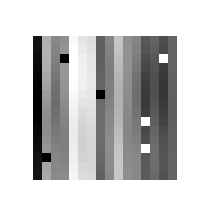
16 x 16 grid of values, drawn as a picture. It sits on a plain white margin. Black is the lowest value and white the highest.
Values change most from cell to cell in the top left. Six lone cells stand out: three far higher and three far lower than their neighbours. Streaks run downward.
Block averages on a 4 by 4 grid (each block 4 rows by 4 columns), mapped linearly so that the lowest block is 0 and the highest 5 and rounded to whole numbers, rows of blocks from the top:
1 5 3 1
1 5 3 0
1 5 3 1
1 5 3 1
